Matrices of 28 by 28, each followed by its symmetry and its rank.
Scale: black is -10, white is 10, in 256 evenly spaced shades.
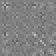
symmetric, rank five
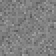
symmetric, full rank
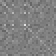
symmetric, rank five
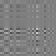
neither, rank one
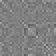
symmetric, rank five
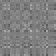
symmetric, rank two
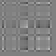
symmetric, rank one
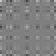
symmetric, rank one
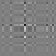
neither, rank one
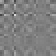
symmetric, rank two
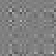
symmetric, rank two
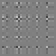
symmetric, rank one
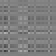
neither, rank one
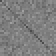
symmetric, full rank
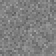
symmetric, full rank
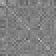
symmetric, rank five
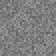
symmetric, full rank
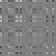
symmetric, rank two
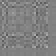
symmetric, rank two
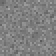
symmetric, full rank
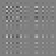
symmetric, rank one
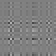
neither, rank one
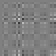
symmetric, rank one
